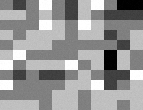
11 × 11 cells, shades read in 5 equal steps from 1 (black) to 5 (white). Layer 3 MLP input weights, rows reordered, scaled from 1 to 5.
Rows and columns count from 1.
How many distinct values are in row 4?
3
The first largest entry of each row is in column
4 1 4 1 2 2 1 11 1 5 1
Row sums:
32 33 39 39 36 37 40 31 39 39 41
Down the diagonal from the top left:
3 4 3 4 3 3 3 3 2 4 4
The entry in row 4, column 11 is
4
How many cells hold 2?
14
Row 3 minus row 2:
-1 -1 0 1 1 1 1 1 1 1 1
